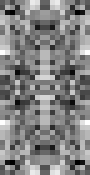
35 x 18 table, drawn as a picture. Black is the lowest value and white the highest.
Mirror symmetry: left to right and top to bottom. Seam: none. Average level on the scale: 50%. Histogram: bell-shaped. Slope: none.
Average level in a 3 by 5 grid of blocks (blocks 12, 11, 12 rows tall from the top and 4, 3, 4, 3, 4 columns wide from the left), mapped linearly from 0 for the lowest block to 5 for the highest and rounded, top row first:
4 4 3 4 4
1 0 5 0 1
4 4 3 4 4
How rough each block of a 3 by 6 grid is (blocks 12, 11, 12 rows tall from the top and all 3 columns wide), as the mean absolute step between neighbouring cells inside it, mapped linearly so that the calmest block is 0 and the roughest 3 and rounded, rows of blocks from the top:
211112 | 023320 | 211112
